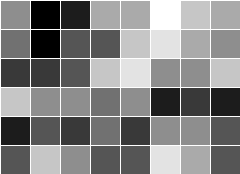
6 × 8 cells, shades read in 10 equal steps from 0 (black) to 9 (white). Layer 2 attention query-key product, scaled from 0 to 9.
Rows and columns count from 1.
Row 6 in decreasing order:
8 7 6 5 3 3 3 3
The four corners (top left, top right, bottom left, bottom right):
5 6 3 3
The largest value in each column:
7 7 5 7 8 9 7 7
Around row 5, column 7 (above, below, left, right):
2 6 5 3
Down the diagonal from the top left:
5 0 3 4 2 8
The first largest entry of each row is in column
6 6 5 1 6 6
